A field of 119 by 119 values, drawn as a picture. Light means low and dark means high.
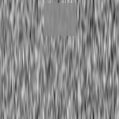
In the top middle lies a patch that is calmer than the rest. No overall slope runs across the table. The halves do not mirror each other. The top middle is the smoothest part. Streaks run downward.
